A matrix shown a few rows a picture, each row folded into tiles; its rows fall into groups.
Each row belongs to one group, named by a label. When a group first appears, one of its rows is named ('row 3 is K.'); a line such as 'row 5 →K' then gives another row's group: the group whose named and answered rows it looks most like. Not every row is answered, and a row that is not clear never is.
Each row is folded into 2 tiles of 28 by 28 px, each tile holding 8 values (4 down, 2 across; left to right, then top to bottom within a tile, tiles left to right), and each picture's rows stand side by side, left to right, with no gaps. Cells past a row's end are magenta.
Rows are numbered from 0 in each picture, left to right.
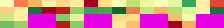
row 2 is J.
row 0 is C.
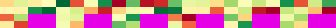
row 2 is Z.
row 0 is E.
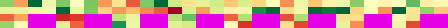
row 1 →J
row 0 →J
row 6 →J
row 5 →E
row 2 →C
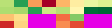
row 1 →E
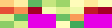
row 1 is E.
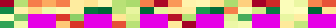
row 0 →Z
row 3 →E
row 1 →E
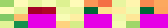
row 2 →C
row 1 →C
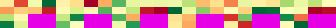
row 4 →E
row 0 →C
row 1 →Z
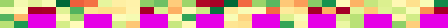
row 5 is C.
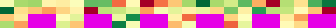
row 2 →Z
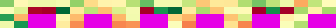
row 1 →J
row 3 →J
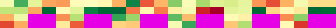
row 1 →E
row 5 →E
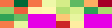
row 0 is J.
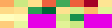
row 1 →Z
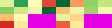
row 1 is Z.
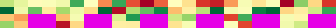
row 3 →Z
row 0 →J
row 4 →E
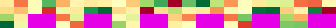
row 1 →E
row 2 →C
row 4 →E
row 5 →C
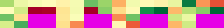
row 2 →E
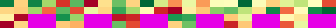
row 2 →J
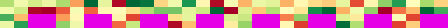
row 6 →C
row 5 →E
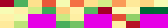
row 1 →C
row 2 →E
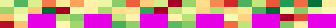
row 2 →C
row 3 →Z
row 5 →J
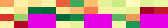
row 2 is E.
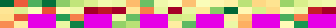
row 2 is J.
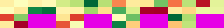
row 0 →E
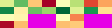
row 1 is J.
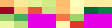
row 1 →E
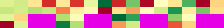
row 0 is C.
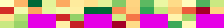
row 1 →E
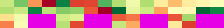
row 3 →E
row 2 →J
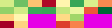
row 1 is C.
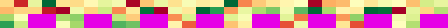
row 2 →C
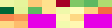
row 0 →J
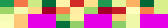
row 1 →C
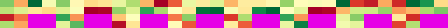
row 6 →Z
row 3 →E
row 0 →J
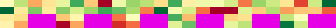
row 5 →C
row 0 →J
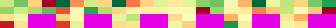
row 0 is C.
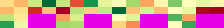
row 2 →J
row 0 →C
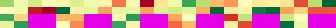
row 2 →Z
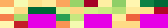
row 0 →E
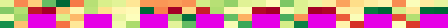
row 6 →E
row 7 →E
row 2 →C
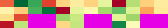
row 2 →Z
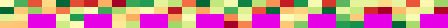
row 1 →Z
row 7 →C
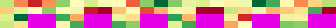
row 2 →C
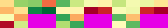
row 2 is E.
